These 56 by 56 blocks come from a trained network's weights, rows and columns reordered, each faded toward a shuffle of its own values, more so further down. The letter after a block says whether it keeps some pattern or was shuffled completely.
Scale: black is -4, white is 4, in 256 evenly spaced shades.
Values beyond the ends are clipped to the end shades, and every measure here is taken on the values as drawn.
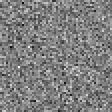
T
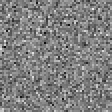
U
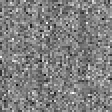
T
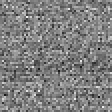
T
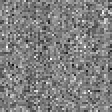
T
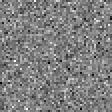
U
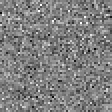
U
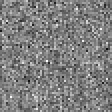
T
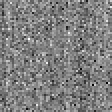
T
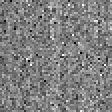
T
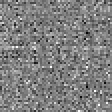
T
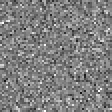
U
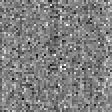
T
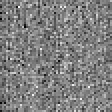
T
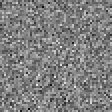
U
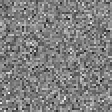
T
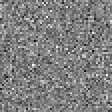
U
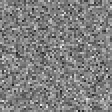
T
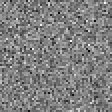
U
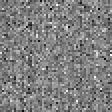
T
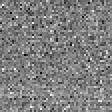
T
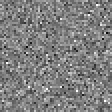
U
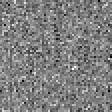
T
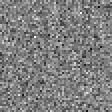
U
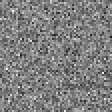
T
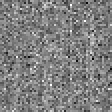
T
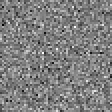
T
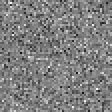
U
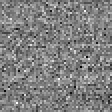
T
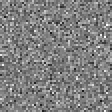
U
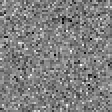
U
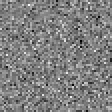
U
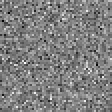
U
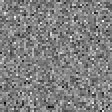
U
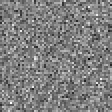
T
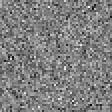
U
